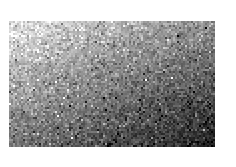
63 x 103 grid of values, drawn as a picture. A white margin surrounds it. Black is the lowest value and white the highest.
The grain is fine, like static. No single row or column stands out from its neighbours. The ninth with the highest average is the top left. The ninth with the lowest average is the bottom right. The field climbs toward the top left.
